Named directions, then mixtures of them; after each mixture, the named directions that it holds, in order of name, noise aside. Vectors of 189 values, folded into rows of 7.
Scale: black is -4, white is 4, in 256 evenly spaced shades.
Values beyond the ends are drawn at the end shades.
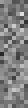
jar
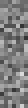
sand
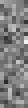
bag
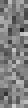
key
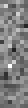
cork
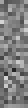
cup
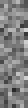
bag, cork, sand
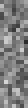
bag, sand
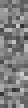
sand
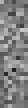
cork, cup, jar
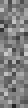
cup, key, sand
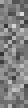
jar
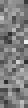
bag, key, sand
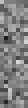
bag, cup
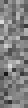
cork, cup, key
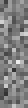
cup, key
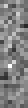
cork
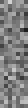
cup, key, sand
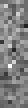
cork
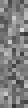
key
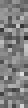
sand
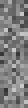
jar, key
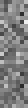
cup, jar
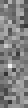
cork, jar, key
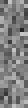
key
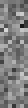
cork, jar, sand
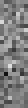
cork, cup
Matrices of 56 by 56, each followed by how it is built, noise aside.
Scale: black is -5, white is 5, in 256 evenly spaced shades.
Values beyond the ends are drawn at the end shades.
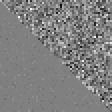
upper triangular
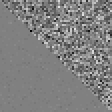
upper triangular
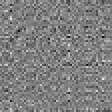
low rank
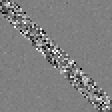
banded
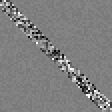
banded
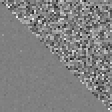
upper triangular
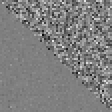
upper triangular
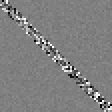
banded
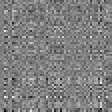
low rank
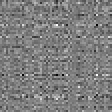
low rank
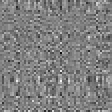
low rank
